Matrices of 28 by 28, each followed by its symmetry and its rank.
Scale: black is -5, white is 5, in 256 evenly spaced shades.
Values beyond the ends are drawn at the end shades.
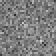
symmetric, full rank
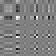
symmetric, rank one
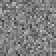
neither, full rank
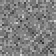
symmetric, full rank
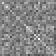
symmetric, rank five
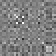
symmetric, rank three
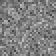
symmetric, full rank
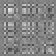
symmetric, rank three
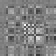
symmetric, rank three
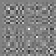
symmetric, rank three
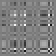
symmetric, rank one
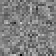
neither, rank five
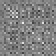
symmetric, rank three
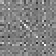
symmetric, rank five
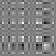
symmetric, rank one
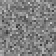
neither, full rank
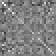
symmetric, rank five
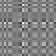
symmetric, rank one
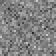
symmetric, full rank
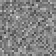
symmetric, full rank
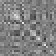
symmetric, rank five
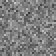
neither, full rank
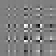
symmetric, rank one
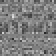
neither, rank five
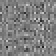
neither, rank five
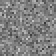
neither, full rank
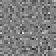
neither, rank five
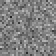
neither, full rank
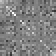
symmetric, rank five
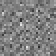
neither, rank five
